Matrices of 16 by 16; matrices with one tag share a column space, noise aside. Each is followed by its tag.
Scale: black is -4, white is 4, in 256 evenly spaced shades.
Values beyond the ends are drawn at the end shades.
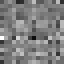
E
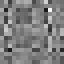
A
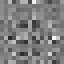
E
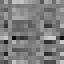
E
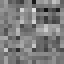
A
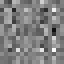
A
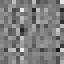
A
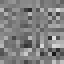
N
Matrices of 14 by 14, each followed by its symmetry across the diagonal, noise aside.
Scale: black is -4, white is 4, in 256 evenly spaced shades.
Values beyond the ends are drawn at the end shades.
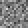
antisymmetric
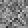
antisymmetric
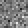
symmetric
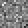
symmetric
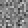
neither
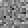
neither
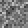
symmetric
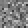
antisymmetric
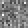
neither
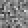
neither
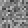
neither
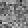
neither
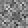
symmetric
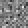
antisymmetric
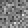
symmetric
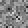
symmetric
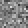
neither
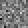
neither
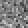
antisymmetric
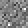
symmetric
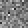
antisymmetric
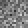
symmetric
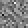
antisymmetric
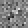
antisymmetric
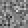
antisymmetric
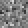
antisymmetric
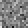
neither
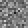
neither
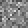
symmetric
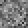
symmetric
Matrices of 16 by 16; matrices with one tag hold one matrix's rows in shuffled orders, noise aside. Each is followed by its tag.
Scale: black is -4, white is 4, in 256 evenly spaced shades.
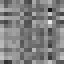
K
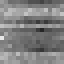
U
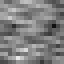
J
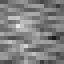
J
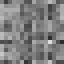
K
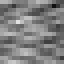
J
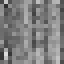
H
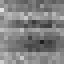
U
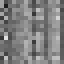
H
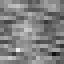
J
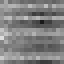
U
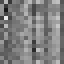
H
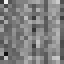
H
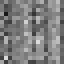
H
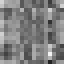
K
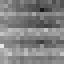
U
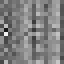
H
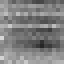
U
